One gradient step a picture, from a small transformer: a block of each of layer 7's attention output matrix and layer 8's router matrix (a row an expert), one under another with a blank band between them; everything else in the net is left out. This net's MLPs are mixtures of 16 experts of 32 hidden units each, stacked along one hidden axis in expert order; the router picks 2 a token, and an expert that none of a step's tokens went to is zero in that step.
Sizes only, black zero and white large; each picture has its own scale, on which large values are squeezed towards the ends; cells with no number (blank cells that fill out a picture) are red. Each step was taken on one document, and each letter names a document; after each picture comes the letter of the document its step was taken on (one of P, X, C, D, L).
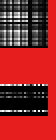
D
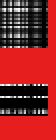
D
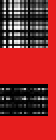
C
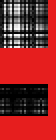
C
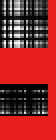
C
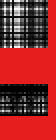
D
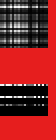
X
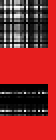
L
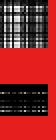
L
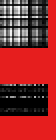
D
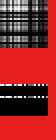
X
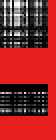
L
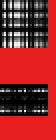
L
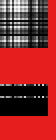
X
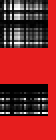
C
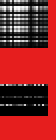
X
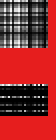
D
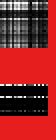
X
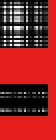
L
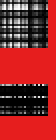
D
